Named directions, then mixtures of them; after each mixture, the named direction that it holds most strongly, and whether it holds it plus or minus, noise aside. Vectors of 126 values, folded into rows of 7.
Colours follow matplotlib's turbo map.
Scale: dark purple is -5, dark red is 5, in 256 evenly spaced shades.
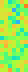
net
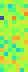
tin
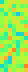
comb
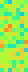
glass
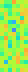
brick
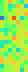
tin, plus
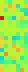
tin, minus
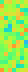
glass, minus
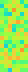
net, minus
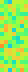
glass, plus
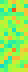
comb, plus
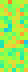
glass, minus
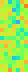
net, plus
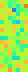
net, plus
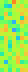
brick, plus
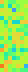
comb, minus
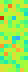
tin, minus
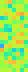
glass, minus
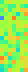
tin, plus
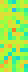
comb, minus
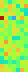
tin, minus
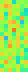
brick, minus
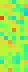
brick, minus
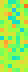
net, plus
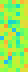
brick, plus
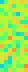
comb, plus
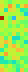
tin, minus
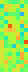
glass, plus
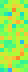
net, minus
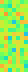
comb, minus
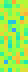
brick, plus
